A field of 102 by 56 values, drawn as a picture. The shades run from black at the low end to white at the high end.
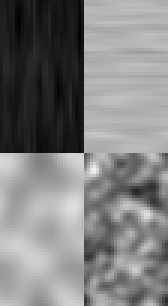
The table splits into 2 rows of 2 panels. Panel 1,1: very low, streaked downward, faint in contrast. Panel 1,2: high, streaked across, faint in contrast. Panel 2,1: high, smooth. Panel 2,2: middling, blotchy, strong in contrast.
